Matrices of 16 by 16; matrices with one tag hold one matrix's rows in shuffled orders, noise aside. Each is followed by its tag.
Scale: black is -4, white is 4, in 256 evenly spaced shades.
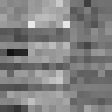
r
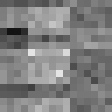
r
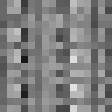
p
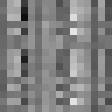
p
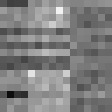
r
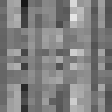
p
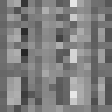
p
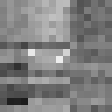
r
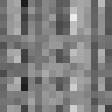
p
